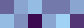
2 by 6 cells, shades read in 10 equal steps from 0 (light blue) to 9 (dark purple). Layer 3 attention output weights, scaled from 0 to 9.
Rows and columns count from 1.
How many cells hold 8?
0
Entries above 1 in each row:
5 4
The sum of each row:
18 22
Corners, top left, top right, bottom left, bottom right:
5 2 1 7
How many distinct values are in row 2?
6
